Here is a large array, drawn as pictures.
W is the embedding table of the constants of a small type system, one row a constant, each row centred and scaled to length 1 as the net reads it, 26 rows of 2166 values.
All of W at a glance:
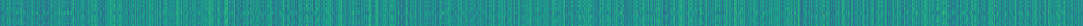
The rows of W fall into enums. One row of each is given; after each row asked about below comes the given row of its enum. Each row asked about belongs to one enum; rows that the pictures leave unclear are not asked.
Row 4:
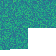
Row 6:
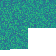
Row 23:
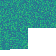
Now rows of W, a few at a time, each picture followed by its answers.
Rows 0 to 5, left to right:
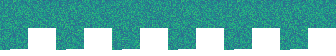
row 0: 4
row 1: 6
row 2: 23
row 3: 4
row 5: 6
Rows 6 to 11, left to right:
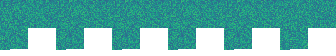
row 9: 4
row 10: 4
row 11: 23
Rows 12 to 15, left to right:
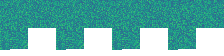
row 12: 23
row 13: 23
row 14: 23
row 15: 6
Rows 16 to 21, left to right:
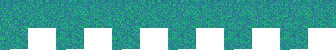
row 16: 6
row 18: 6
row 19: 4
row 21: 4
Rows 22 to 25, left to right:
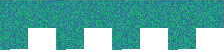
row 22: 4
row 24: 4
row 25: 6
